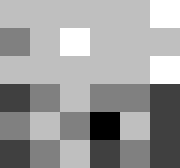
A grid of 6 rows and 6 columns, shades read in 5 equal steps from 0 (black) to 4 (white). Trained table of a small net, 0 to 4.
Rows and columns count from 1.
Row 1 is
3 3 3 3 3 4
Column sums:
12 16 18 12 16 14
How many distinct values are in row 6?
3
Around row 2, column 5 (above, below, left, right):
3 3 3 3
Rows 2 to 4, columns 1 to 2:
2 3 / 3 3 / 1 2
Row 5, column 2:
3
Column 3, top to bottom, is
3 4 3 3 2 3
